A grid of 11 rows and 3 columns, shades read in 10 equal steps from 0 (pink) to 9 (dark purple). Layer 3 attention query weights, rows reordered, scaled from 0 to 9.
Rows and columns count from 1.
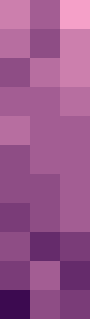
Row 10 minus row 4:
2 0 4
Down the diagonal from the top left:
2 5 2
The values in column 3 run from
0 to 7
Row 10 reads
6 4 7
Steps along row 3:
down down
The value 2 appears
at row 1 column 1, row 2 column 3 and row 3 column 3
